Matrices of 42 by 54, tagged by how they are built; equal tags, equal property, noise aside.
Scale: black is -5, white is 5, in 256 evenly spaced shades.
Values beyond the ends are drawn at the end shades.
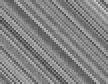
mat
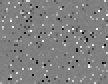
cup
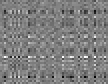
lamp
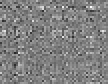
lamp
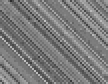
mat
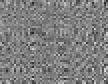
lamp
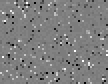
cup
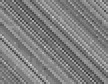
mat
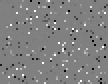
cup
